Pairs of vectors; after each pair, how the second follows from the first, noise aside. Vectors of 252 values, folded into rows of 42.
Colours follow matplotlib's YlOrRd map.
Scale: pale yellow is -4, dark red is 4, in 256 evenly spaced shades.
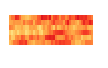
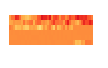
partly zeroed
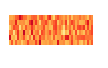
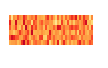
wrapped around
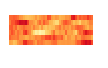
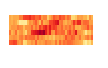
negated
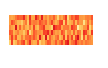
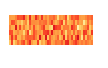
copied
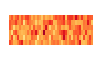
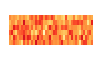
negated
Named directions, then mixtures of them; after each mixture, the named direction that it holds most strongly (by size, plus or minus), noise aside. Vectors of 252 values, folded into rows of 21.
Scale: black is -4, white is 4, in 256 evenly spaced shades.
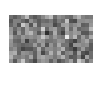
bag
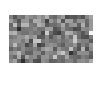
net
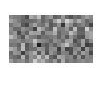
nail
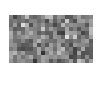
bag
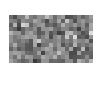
net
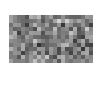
nail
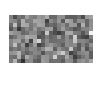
net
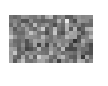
bag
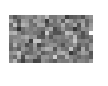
net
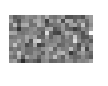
net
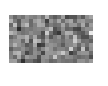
net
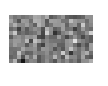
net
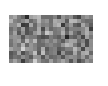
bag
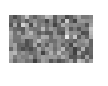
bag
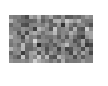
nail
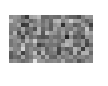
nail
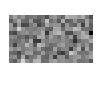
net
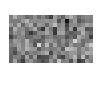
bag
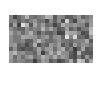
bag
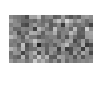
nail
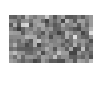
net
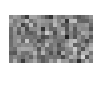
bag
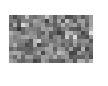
net
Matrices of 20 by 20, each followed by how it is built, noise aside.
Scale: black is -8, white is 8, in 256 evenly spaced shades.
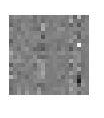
uneven columns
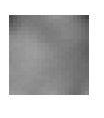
smooth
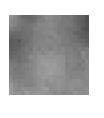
smooth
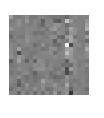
uneven columns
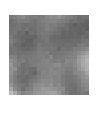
smooth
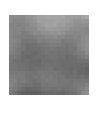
smooth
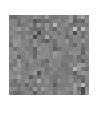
uneven columns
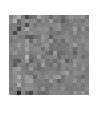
uneven columns
